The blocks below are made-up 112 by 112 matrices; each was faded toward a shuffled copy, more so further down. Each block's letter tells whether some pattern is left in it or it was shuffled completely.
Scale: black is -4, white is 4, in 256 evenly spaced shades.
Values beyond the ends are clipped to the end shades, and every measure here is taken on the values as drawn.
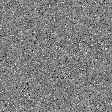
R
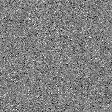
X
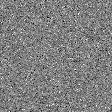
R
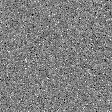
X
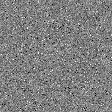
X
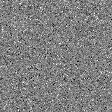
X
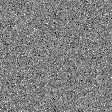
X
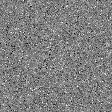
X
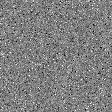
R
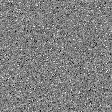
X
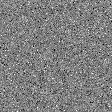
R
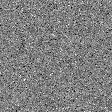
R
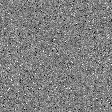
R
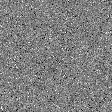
R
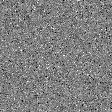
X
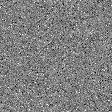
X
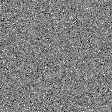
X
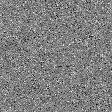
R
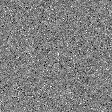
R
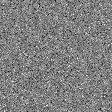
R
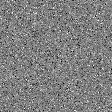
X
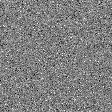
X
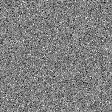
R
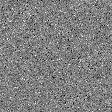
R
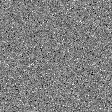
R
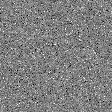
R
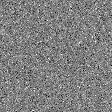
X
